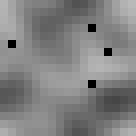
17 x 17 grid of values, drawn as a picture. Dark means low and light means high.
There is no overall slope. The values are skewed, with a long tail toward low values. Values change most from cell to cell in the middle right. Four lone cells stand out, each far lower than its neighbours.
